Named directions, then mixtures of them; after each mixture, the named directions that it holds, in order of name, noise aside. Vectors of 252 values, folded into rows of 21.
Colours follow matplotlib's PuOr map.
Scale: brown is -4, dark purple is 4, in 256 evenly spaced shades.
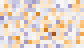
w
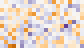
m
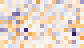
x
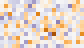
w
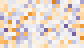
m, x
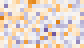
w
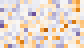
m, w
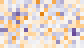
x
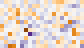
m, x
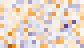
m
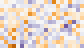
m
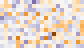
w
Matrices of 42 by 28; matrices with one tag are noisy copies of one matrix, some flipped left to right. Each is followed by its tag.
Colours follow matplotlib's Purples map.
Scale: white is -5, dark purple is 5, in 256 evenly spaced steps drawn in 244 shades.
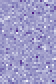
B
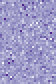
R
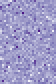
B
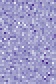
R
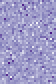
R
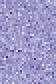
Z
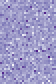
Z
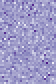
R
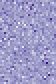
R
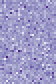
Z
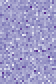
Z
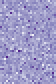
Z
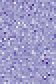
R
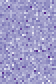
Z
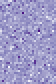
B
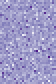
Z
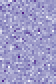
B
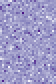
B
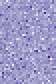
Z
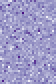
B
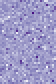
B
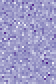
R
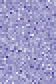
Z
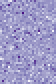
B
